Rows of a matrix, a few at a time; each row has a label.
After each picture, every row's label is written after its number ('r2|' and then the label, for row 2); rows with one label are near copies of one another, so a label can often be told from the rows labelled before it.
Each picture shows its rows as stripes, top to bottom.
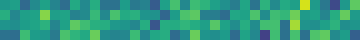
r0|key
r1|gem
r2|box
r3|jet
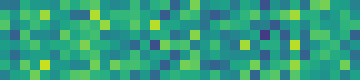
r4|jet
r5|gem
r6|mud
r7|jet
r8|box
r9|jet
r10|gem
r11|box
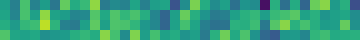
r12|jet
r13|gem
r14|gem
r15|mud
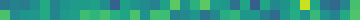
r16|key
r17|mud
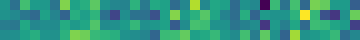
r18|jet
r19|key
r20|jet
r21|box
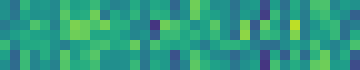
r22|jet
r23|jet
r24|box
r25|box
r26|mud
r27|jet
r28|jet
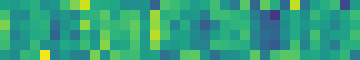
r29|box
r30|mud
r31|mud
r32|mud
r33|mud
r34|gem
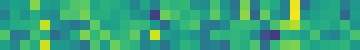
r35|box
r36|box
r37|gem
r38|mud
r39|gem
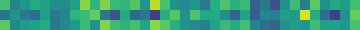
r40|mud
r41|key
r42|mud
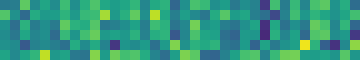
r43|jet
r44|mud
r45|jet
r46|jet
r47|key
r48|gem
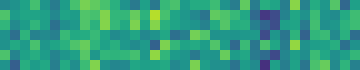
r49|box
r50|mud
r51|mud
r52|jet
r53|box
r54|mud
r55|jet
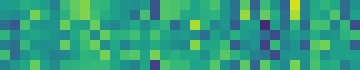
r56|box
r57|box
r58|jet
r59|mud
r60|jet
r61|mud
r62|box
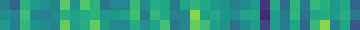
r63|jet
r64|jet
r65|jet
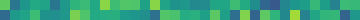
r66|mud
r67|box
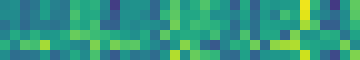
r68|key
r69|key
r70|key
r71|box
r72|gem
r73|key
